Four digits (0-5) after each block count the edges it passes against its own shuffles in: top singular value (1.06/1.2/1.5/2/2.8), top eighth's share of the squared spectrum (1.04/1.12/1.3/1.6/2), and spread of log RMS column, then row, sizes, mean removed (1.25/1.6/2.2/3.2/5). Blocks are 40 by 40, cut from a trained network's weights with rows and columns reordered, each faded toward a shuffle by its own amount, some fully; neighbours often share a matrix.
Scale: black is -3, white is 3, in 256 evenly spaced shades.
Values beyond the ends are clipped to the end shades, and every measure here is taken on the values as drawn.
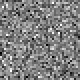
0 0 0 0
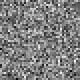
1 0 0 0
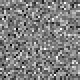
0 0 0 0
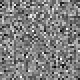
2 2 0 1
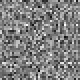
3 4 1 2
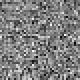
3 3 1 1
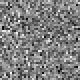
0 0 0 0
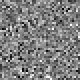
2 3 0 1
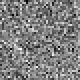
2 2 1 0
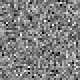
0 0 0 0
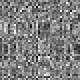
4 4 2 2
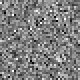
2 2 0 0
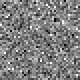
0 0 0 0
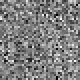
3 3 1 2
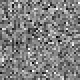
0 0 0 1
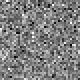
2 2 1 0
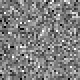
1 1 0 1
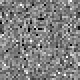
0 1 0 0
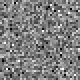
1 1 0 0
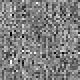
3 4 2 1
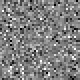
2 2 0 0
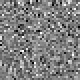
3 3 0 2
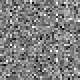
2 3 1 0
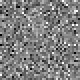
2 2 1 0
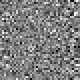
3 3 1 1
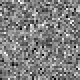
1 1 0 0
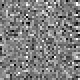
3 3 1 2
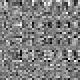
4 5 3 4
